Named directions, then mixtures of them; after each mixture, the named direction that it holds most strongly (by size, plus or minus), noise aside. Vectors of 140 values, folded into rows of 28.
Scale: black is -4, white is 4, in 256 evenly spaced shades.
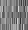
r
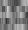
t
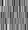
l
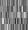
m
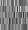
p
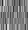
l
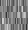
m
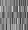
r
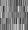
r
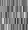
m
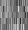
r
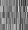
r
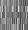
r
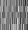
r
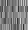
r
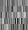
m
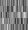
m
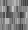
t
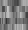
t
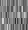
m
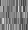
m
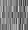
r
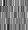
l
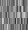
m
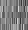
r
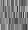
p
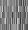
r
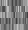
t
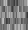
t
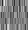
l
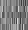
r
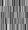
l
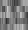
t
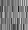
r
